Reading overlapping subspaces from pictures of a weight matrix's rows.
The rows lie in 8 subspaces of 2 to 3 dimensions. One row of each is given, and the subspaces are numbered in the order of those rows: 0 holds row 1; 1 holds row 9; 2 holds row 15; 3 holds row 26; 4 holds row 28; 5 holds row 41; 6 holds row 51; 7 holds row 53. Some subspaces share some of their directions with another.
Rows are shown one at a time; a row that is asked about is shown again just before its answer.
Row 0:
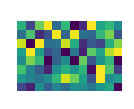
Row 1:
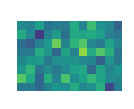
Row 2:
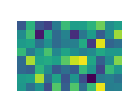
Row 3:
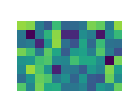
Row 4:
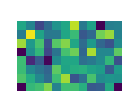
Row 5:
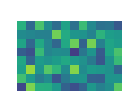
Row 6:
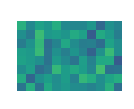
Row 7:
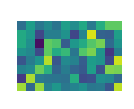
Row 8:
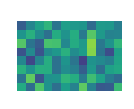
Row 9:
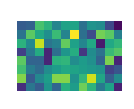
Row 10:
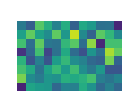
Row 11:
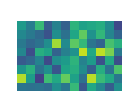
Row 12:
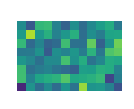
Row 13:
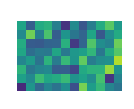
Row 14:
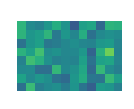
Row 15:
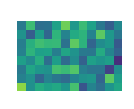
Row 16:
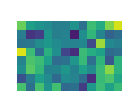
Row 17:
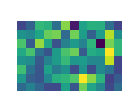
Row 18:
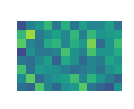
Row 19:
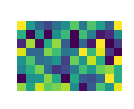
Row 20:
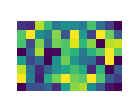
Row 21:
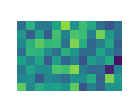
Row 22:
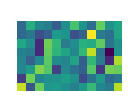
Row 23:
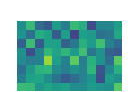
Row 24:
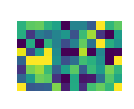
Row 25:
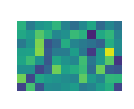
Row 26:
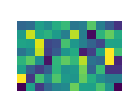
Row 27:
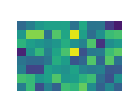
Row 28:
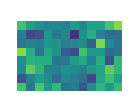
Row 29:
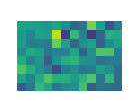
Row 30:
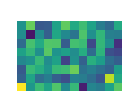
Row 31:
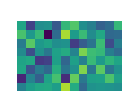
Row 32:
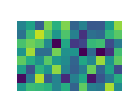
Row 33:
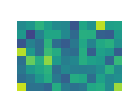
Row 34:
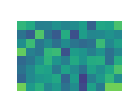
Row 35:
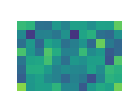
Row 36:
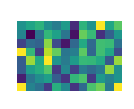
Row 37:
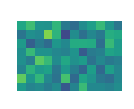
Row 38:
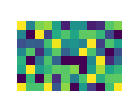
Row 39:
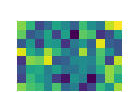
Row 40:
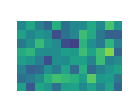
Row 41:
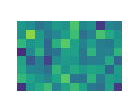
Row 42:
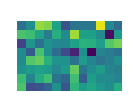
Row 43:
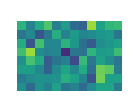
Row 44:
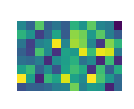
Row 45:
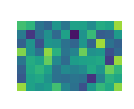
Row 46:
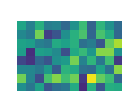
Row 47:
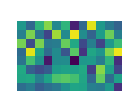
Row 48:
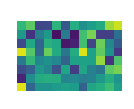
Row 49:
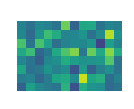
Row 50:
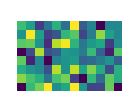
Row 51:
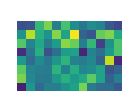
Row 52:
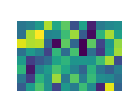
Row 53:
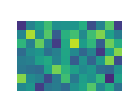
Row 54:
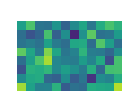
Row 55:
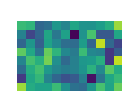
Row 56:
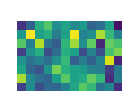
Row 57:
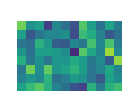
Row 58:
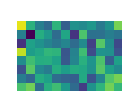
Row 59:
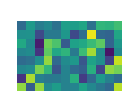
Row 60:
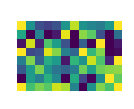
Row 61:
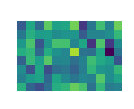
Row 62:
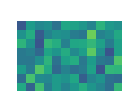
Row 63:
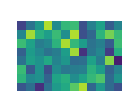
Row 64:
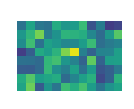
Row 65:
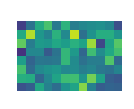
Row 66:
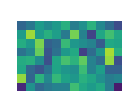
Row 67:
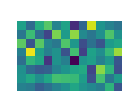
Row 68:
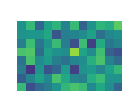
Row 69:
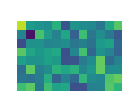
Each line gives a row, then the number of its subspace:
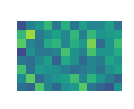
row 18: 1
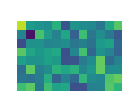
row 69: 3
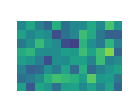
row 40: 6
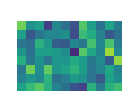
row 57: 6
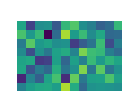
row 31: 7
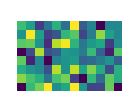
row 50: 5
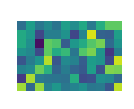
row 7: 1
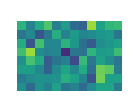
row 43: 4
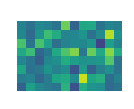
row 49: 5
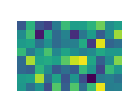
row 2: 3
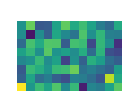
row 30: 2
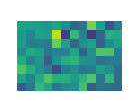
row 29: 7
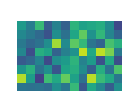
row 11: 0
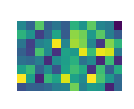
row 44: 0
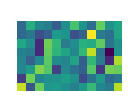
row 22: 1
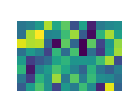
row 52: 0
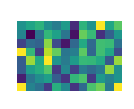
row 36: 5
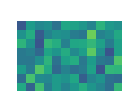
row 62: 3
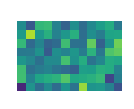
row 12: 2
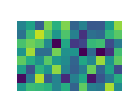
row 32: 0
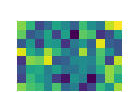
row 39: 1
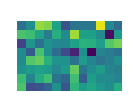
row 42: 5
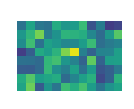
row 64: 4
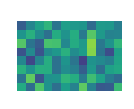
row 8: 3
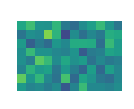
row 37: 7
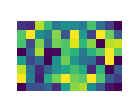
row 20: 0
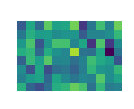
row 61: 6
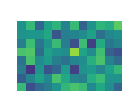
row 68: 6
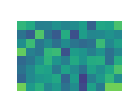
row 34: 0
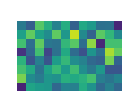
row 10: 6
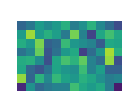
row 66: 3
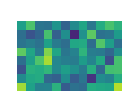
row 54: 7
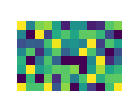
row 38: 3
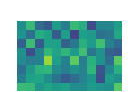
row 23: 4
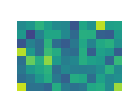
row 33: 5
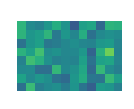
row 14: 1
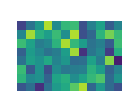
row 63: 6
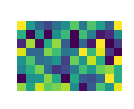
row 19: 7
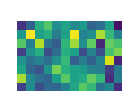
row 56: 7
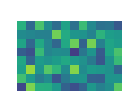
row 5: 6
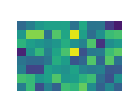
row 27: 4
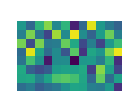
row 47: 4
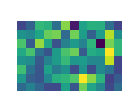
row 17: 5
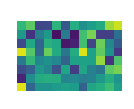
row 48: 6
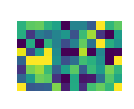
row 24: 5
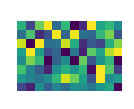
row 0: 4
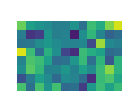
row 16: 4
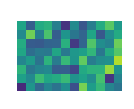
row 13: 2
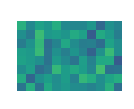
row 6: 3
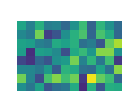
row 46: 0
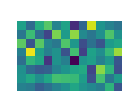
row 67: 4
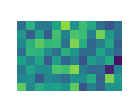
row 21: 2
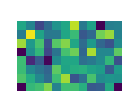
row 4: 5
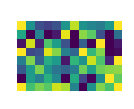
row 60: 7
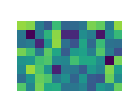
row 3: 7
